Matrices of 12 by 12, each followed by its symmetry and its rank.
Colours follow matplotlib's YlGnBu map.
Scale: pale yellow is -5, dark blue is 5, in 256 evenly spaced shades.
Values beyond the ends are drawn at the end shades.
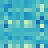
neither, rank two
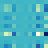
neither, rank one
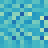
neither, rank two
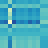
neither, rank one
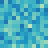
neither, full rank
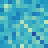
symmetric, full rank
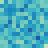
symmetric, full rank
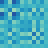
symmetric, rank two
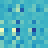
neither, rank two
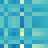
neither, rank one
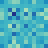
symmetric, rank two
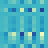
neither, rank one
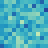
neither, full rank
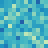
neither, full rank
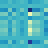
neither, rank one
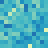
symmetric, full rank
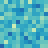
neither, full rank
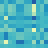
neither, rank two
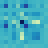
symmetric, rank two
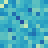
symmetric, full rank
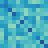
symmetric, full rank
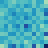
symmetric, rank two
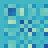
symmetric, rank two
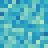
neither, full rank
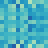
neither, rank two
